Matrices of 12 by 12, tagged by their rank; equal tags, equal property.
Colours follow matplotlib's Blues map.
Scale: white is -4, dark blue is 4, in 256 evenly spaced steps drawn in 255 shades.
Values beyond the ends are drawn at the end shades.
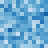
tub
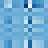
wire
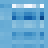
wire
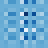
wire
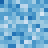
tub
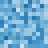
tub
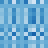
wire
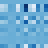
wire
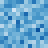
tub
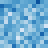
tub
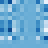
wire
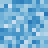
tub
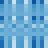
wire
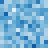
tub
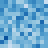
tub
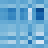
wire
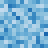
tub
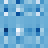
wire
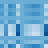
wire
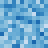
tub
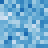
tub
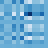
wire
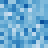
tub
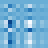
wire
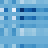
wire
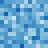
tub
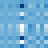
wire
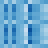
wire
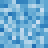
tub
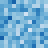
tub
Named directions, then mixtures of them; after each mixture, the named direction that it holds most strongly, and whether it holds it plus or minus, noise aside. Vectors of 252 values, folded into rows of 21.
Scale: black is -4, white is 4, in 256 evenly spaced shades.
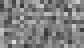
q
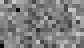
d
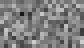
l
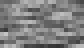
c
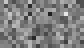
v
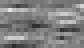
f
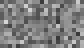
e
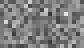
e, plus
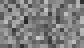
e, plus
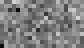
d, plus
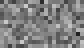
e, plus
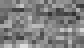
f, minus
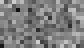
d, plus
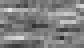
f, plus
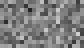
e, minus
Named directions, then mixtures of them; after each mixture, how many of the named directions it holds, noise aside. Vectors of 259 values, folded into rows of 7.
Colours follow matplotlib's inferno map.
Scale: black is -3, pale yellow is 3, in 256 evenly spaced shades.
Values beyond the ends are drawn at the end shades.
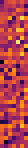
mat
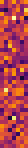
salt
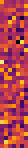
one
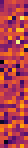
one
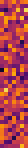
two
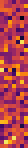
two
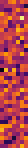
two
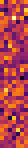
one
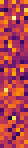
one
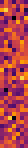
one
